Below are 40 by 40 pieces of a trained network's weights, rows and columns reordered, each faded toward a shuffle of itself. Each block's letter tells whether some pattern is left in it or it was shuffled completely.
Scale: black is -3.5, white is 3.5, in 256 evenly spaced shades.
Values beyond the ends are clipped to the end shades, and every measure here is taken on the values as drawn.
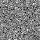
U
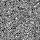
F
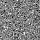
U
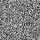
F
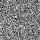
U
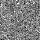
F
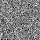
U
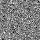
U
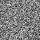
U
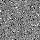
U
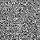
F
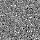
F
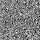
U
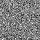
F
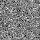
F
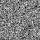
U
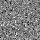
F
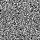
U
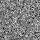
U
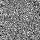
U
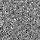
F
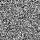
U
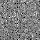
F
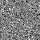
U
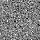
F
